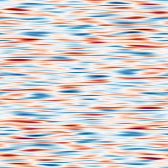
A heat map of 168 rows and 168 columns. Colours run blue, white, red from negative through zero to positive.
Symmetry: a half turn. Average level on the scale: 50%. Histogram: bell-shaped. Grain: streaks across.
